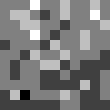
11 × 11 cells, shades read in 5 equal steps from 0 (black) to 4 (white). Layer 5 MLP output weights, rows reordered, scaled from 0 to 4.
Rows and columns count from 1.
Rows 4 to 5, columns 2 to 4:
2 2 4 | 2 2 2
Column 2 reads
2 3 2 2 2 2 1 1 2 3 1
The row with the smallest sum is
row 11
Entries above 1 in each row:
11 10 10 10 9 9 6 5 6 7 2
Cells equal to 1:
35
